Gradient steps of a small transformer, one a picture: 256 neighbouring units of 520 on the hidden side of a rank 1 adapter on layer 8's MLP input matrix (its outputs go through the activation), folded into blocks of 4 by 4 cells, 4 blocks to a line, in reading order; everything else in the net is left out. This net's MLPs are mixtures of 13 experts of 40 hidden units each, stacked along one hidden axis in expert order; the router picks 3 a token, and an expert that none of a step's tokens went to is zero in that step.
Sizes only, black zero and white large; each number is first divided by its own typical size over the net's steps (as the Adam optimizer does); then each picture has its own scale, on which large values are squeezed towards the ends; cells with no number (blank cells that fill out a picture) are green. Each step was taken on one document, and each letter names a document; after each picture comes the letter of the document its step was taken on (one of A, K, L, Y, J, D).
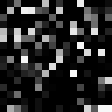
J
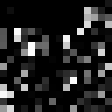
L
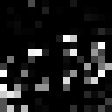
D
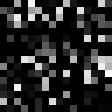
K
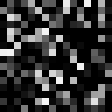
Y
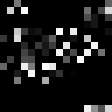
J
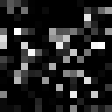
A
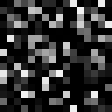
K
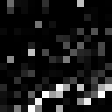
L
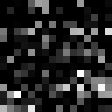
L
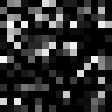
Y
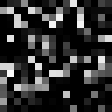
Y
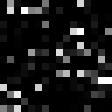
A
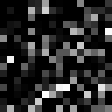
A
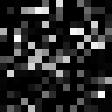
A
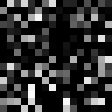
Y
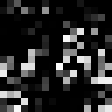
L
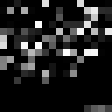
J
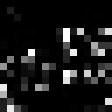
D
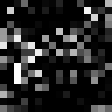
J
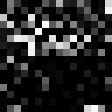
J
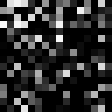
Y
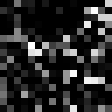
D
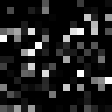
A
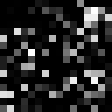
L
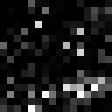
A
